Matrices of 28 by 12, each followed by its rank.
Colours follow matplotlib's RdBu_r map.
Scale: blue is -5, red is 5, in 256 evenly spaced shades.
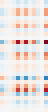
one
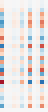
one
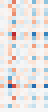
two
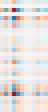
one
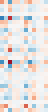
two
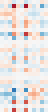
two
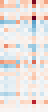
two
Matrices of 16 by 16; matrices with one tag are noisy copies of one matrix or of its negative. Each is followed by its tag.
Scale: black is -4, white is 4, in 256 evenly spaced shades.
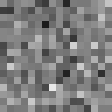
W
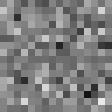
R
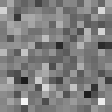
R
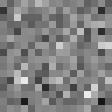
R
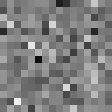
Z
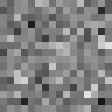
R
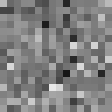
W
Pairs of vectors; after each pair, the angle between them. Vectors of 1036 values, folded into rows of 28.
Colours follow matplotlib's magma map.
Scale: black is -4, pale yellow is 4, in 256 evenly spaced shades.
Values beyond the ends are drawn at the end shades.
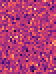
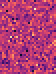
nearly parallel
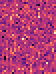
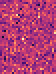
nearly parallel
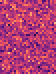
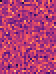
partly opposed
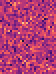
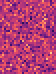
nearly opposite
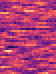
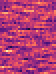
nearly parallel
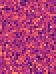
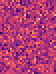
partly aligned
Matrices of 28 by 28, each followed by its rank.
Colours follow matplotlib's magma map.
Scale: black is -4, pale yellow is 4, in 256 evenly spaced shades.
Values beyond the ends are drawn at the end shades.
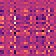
two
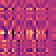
two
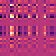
one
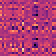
three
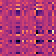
two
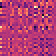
three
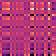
one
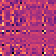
three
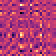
three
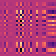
one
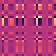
one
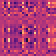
two
